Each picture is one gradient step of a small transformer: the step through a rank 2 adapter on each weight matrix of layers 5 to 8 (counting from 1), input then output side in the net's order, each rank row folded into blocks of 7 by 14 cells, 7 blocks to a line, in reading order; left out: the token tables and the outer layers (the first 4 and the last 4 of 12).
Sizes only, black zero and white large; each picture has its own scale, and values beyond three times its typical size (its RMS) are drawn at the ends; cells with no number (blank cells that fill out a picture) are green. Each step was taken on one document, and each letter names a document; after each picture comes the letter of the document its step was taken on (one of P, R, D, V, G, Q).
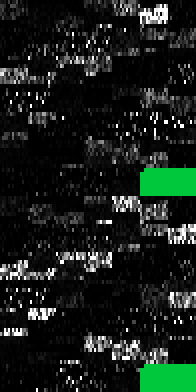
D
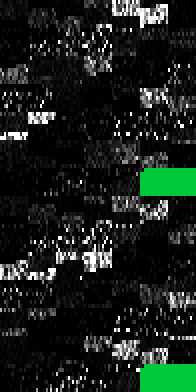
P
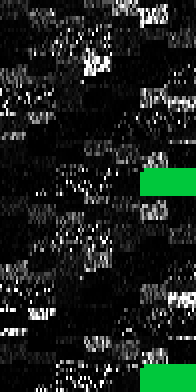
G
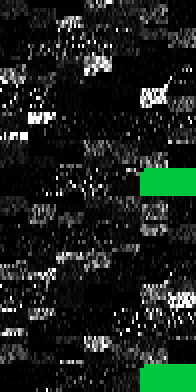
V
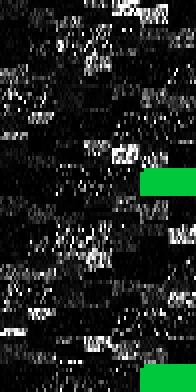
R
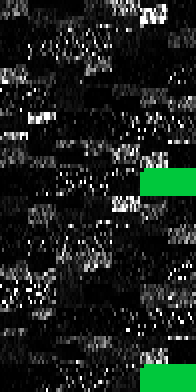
V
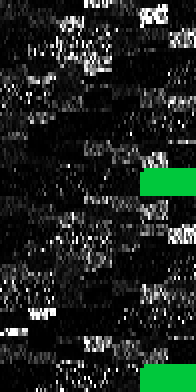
G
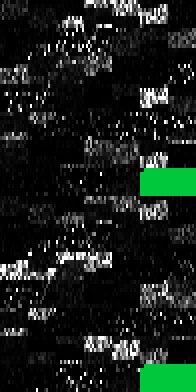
D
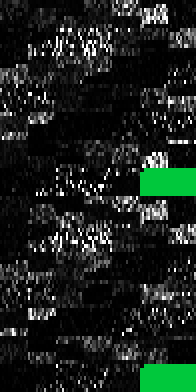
G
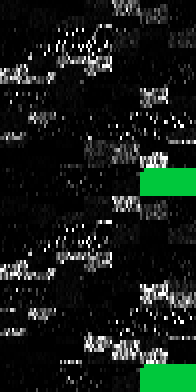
D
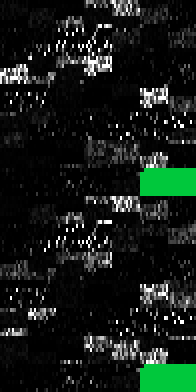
D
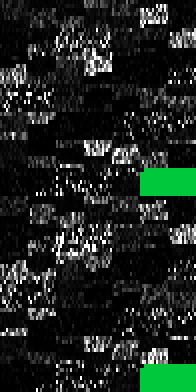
G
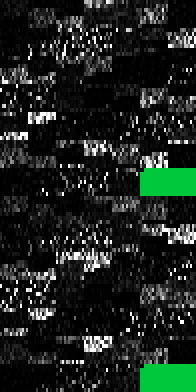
V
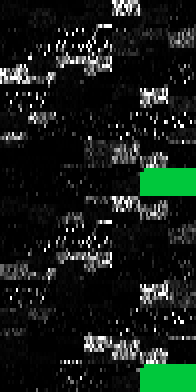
D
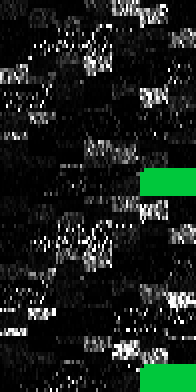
P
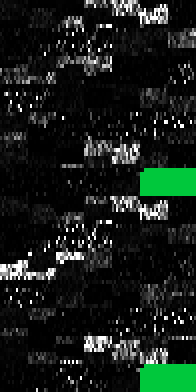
D
